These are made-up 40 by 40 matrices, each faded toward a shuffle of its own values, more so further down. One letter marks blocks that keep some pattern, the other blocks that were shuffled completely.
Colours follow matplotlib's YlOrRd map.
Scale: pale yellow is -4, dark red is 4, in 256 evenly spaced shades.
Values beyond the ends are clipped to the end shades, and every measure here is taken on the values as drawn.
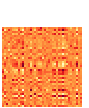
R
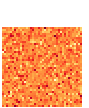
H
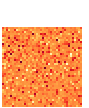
H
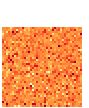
H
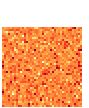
H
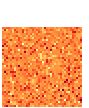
H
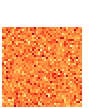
H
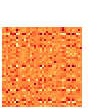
R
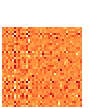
R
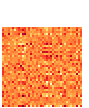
R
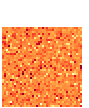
H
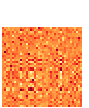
R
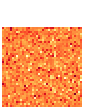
H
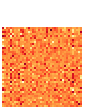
R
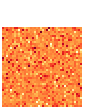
H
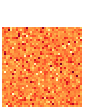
H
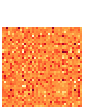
R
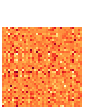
R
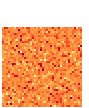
H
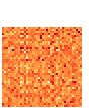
R
